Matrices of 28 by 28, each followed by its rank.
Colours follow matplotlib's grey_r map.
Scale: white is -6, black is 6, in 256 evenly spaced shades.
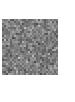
full rank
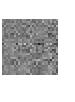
five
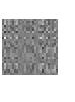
three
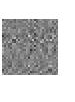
five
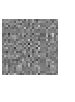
five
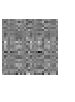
three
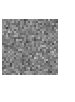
full rank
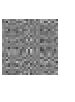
three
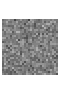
full rank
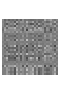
three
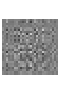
three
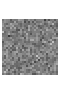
full rank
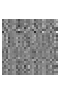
three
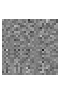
five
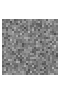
full rank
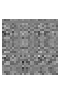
three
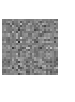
five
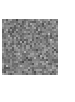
full rank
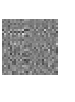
five
